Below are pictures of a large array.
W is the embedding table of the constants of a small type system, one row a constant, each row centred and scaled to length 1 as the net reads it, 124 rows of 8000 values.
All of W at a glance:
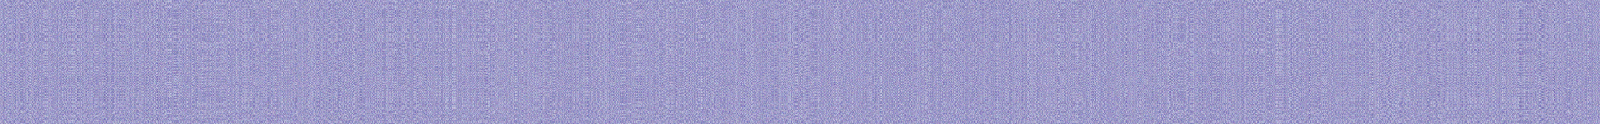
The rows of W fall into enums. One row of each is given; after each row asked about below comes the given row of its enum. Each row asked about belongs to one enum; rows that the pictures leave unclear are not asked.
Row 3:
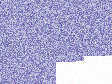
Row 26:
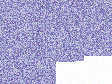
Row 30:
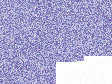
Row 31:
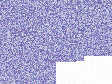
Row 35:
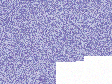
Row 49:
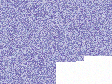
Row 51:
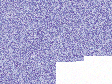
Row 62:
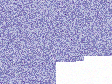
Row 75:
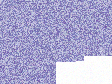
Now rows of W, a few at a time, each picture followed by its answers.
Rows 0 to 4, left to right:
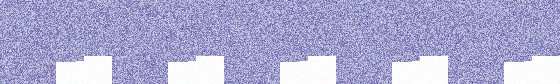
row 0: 75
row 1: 49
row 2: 3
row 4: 62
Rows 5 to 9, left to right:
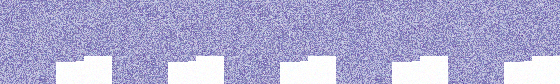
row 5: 35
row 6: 49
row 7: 49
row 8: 35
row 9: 3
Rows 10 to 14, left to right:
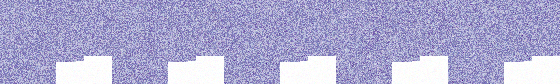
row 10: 30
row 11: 26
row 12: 62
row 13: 51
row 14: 3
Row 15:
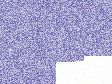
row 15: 26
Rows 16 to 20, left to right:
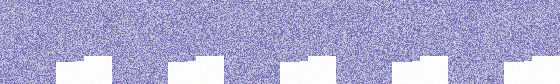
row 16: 30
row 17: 3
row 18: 75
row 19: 31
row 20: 35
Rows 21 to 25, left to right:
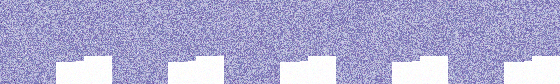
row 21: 3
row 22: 3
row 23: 75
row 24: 35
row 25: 31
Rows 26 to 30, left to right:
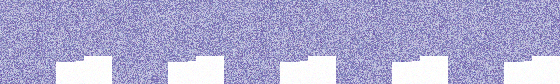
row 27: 35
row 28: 26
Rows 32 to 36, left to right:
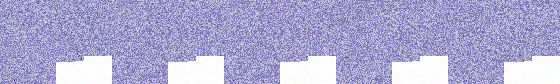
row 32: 3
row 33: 75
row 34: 75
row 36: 31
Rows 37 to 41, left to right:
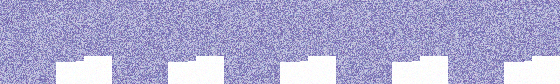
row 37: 35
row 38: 75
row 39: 75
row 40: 75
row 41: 31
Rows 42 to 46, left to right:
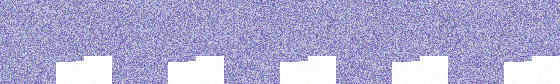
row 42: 3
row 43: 62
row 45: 30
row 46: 62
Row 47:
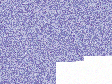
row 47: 3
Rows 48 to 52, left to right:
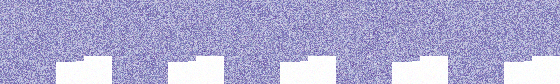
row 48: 30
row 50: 49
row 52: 75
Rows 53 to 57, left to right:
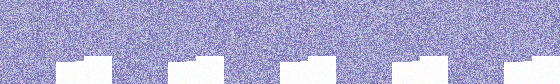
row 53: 26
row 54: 30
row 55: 31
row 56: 3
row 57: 30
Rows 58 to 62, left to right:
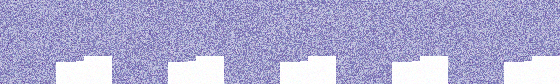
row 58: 62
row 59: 30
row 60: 31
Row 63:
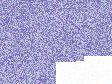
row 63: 35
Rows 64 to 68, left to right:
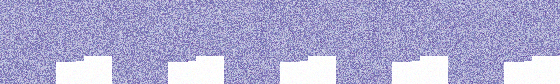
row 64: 30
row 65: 31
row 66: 26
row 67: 26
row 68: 62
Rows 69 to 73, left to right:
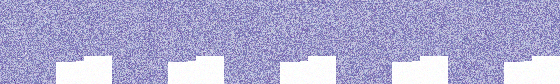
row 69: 3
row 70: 26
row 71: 31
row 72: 75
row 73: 30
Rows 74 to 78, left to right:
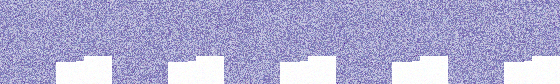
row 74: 62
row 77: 62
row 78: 31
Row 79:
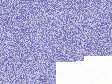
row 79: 35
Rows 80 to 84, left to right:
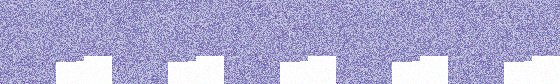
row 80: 62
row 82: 49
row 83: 62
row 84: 49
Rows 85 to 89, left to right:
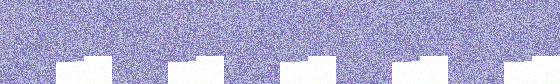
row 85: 30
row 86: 31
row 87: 75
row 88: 3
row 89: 35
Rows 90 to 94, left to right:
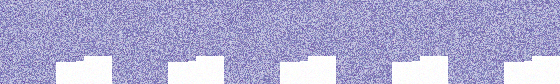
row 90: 62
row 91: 31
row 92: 35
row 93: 75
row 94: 31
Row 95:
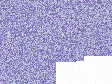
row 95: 31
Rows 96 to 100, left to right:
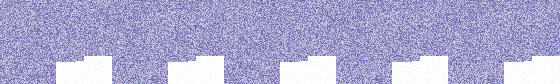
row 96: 75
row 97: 35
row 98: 30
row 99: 35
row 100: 35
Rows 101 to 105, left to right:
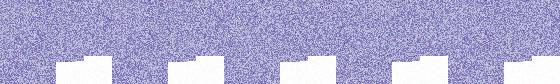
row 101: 30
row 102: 30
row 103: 3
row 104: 62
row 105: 30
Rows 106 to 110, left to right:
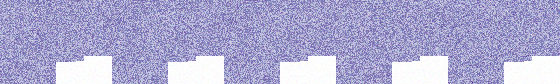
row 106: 30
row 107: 35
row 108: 35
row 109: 75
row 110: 62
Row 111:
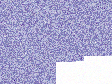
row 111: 3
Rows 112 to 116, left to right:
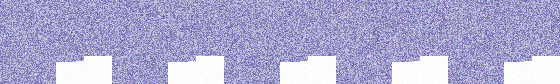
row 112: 3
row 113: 49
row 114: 62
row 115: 51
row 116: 30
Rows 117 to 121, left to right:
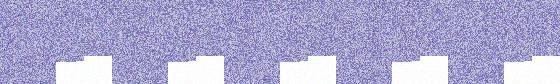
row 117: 62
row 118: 31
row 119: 35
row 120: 26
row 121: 75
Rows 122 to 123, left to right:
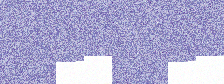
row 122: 75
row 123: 3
